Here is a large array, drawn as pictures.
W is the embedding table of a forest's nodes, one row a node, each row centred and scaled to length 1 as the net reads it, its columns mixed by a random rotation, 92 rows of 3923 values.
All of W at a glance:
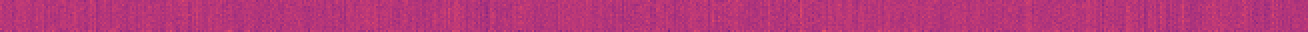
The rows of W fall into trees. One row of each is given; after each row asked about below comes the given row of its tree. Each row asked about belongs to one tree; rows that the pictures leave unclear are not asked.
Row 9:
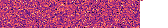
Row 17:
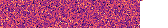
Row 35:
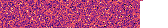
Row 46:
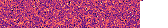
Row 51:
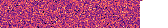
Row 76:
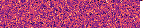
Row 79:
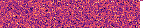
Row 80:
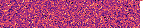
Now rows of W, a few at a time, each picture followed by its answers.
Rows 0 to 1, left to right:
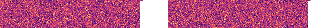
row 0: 46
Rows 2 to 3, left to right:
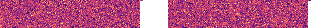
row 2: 79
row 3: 46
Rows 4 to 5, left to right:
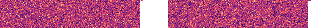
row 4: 9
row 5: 46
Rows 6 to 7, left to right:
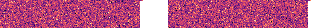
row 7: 51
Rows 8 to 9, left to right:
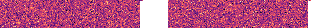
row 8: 76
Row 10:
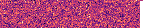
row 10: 46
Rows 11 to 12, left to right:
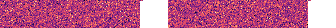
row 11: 35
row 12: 79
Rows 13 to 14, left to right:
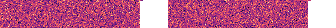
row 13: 79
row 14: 35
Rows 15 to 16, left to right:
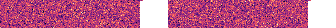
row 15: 51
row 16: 51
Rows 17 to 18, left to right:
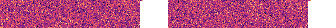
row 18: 80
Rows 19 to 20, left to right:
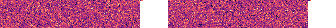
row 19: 17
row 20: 76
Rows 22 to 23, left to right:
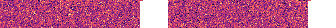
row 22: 35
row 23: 80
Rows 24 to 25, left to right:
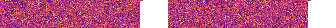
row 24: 46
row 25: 35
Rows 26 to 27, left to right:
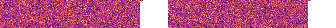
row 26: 35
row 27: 51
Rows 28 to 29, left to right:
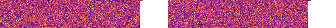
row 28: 76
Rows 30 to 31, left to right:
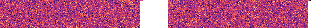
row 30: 80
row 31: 46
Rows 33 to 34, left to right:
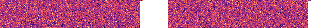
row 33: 76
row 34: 79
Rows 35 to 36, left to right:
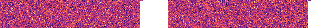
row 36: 79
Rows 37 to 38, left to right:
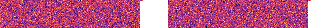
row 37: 79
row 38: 51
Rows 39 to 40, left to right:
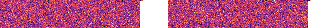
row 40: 76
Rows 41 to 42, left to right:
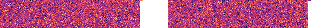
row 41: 80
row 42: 79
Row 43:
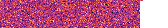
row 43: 9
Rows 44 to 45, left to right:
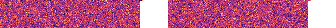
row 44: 76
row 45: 46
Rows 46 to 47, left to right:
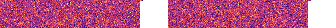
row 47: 46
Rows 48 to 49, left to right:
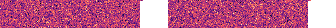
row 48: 46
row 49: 80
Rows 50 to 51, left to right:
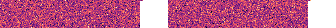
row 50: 76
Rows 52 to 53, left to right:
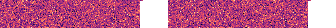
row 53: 76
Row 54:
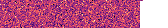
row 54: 76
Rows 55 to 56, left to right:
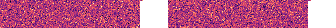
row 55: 80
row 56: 51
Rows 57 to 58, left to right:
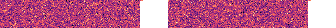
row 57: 80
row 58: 9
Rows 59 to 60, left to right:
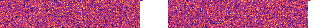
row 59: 79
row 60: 51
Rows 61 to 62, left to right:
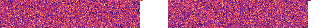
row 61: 9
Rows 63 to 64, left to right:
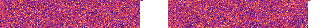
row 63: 9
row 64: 17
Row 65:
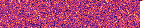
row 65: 76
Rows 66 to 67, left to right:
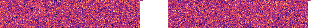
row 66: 79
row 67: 35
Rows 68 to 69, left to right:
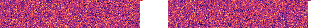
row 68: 46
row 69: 76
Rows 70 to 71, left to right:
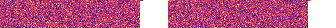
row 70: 46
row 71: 76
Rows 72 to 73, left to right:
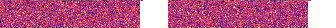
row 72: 9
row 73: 35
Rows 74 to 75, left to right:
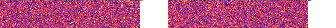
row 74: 80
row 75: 79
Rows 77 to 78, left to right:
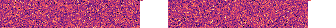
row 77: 9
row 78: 35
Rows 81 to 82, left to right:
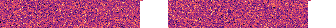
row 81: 9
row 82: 51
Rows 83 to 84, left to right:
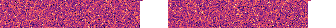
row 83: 76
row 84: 35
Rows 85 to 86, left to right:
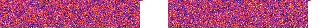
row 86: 80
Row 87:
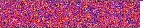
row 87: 46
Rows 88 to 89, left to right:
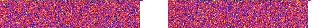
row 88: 76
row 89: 80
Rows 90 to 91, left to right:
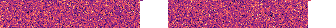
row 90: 79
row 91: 80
